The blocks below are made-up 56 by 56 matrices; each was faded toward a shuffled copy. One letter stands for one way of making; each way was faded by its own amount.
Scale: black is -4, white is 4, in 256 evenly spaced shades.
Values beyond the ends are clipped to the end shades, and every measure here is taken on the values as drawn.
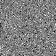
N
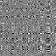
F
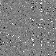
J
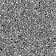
N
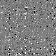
J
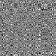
F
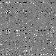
J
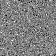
N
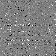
J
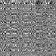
F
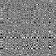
F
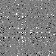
J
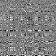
F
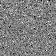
N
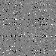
J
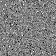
N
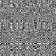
F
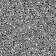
N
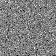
N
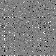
J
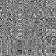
F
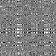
F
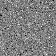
N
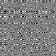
F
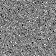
N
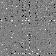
J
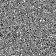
N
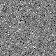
N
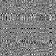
F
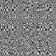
F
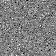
N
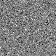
N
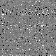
J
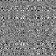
F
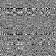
F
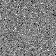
N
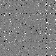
J
